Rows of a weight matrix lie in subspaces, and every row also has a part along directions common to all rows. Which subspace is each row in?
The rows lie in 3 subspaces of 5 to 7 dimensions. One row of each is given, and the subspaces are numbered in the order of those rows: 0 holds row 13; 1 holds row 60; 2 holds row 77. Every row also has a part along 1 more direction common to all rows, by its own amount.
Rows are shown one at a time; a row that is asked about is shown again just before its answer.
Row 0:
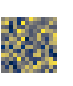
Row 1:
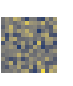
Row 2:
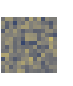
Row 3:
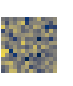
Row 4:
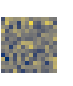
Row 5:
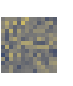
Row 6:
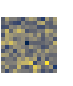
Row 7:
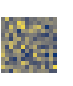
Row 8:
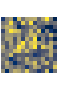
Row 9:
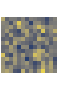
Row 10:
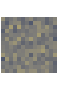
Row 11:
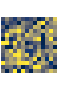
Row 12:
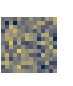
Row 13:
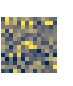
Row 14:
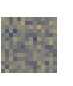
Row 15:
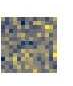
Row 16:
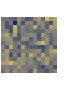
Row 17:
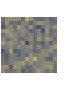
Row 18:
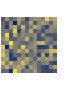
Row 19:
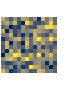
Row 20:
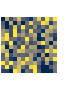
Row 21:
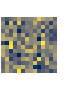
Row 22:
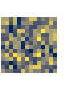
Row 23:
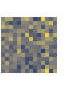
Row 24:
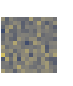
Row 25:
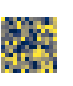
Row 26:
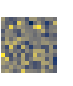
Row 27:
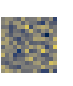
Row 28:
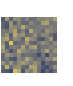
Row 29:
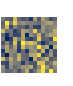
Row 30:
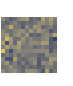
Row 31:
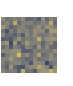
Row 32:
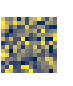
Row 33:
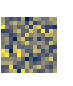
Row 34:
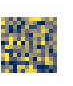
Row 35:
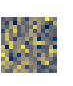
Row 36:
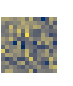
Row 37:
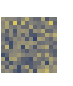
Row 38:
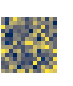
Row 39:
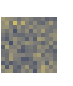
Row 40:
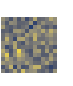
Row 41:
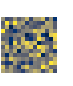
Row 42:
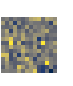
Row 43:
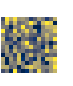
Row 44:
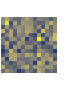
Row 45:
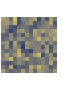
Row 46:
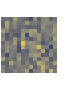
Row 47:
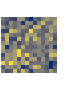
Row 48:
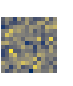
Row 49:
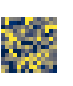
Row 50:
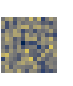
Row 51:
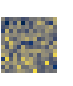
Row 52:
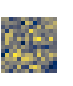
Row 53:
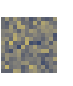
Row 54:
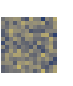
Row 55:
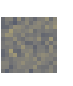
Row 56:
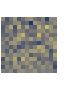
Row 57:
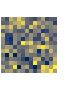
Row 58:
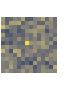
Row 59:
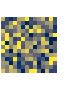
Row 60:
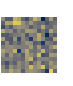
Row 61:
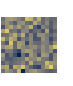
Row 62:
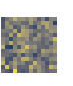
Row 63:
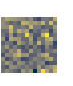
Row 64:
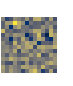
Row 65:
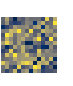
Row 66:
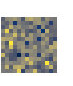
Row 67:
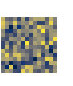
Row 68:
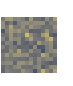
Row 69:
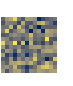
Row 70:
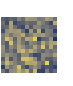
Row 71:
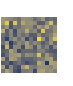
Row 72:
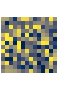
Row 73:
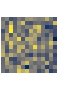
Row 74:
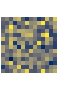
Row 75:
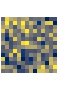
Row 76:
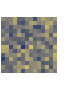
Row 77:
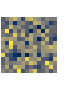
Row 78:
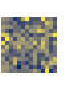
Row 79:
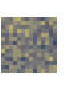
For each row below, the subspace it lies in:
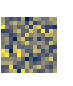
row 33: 2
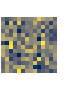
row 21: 2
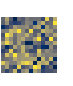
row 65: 2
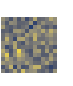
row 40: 2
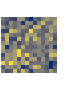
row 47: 2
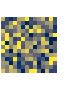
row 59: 1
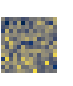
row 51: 0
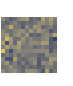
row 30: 1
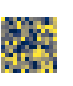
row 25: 0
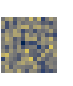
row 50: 1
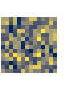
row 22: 2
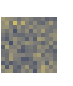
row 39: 0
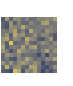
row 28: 0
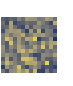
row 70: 0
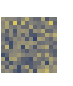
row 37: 1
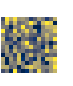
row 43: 0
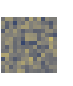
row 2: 1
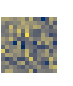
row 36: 1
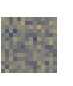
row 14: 0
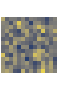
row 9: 0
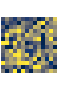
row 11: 2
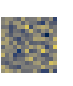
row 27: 1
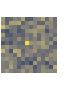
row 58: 2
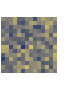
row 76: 0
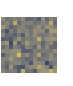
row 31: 2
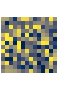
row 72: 1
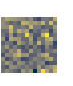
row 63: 1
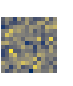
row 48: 2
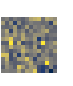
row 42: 2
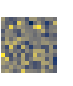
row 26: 0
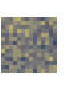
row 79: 1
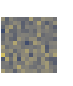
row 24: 0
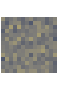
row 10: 0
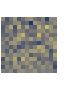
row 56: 0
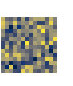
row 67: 2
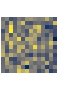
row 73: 0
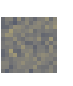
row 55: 2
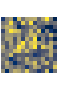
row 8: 0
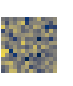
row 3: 2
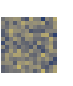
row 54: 1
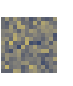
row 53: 0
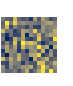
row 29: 1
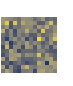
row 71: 2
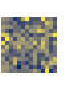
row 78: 1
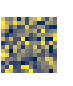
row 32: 2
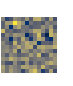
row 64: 1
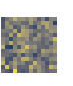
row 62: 0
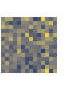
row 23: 1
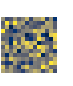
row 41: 1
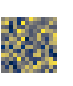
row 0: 2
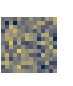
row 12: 1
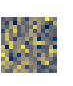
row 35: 0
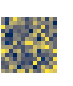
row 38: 2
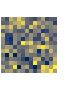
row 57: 2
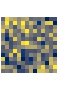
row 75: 0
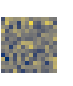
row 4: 0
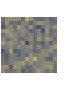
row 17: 2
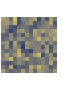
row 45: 2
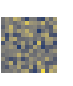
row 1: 1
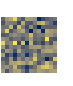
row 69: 2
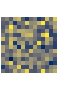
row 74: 1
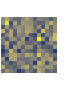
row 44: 2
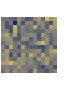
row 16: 0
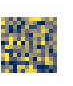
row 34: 2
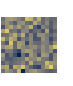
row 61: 2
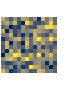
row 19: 2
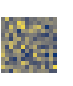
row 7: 0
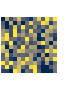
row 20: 0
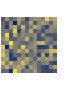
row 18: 0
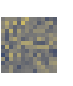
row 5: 0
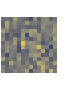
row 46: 1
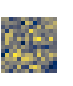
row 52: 2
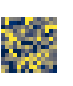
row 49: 2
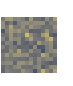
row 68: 1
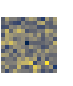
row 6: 2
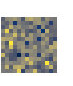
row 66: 2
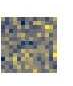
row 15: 0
